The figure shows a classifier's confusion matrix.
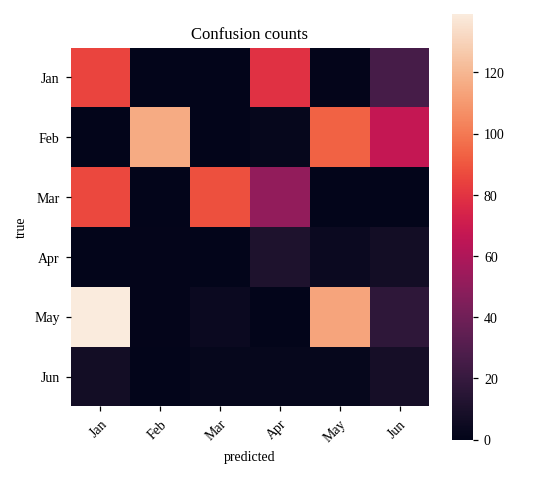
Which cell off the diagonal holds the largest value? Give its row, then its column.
May, Jan
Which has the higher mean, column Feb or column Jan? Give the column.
Jan
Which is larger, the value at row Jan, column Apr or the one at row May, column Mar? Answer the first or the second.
the first
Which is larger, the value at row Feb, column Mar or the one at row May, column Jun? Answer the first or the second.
the second
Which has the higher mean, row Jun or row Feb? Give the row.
Feb
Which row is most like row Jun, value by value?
Apr
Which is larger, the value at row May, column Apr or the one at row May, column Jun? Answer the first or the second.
the second
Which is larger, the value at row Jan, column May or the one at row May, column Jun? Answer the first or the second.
the second
